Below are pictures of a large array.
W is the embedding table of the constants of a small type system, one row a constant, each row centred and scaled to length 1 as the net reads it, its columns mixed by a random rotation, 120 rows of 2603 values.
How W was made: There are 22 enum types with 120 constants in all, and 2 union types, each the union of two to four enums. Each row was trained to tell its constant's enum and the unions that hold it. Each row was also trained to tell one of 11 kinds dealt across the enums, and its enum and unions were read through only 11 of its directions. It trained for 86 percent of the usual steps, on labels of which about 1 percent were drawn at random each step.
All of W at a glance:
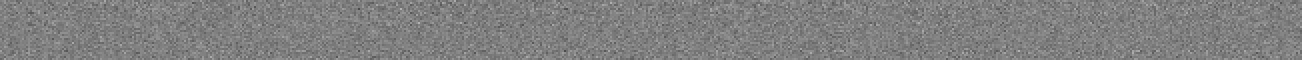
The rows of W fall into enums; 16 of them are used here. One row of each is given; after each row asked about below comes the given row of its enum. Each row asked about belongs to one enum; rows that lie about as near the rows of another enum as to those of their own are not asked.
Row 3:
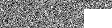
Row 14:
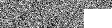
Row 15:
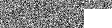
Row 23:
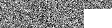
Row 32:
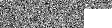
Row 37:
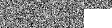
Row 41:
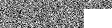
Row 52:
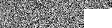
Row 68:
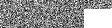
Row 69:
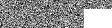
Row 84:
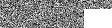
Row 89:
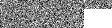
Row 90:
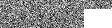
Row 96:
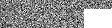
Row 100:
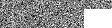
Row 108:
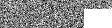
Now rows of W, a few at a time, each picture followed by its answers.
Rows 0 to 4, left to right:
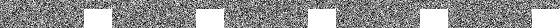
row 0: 15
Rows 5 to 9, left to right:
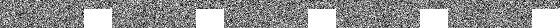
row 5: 90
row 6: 23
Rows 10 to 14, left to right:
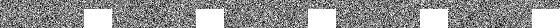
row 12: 89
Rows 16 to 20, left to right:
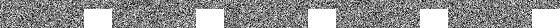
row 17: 69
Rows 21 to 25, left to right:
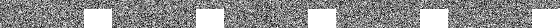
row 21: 96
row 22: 90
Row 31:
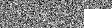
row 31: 37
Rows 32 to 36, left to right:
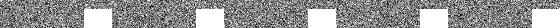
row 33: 90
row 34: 96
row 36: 32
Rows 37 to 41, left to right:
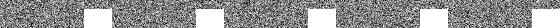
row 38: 23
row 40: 15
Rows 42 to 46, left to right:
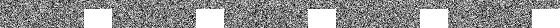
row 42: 84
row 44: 23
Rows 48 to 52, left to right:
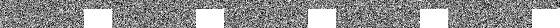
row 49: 23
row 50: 32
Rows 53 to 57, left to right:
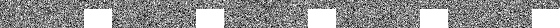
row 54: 100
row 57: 96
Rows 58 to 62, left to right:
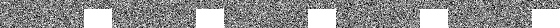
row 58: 89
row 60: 84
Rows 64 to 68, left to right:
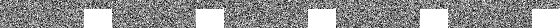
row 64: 41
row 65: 96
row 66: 3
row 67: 68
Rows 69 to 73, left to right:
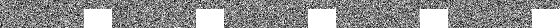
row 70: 69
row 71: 96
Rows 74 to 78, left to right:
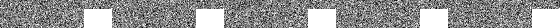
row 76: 69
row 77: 37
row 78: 3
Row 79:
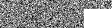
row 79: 68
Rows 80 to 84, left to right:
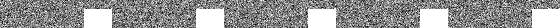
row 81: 32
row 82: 90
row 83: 3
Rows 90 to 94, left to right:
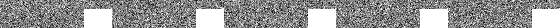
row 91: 52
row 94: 3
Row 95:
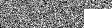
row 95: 32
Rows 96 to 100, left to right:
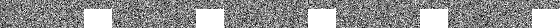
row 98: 37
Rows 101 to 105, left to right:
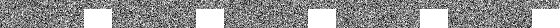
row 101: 69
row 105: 15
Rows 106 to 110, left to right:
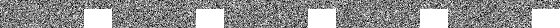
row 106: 89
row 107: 68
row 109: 89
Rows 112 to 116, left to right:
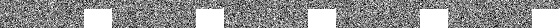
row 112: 3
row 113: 68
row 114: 69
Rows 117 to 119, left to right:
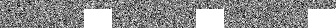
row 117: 90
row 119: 41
